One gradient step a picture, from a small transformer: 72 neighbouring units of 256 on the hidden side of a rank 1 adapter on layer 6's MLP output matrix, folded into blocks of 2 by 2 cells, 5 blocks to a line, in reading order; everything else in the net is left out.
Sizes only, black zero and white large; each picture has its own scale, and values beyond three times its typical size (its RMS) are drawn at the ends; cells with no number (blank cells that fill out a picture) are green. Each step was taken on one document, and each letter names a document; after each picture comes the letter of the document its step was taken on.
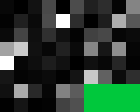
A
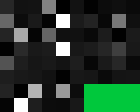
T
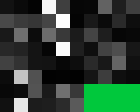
T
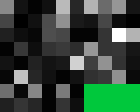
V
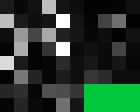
T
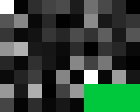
V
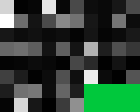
A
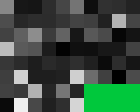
A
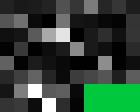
V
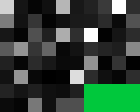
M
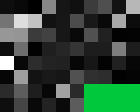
A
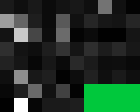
T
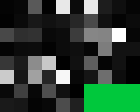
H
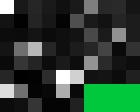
M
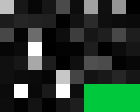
M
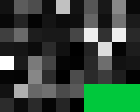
H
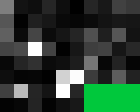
M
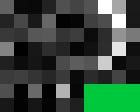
V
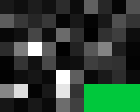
M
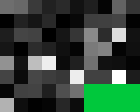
H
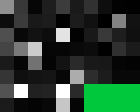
M
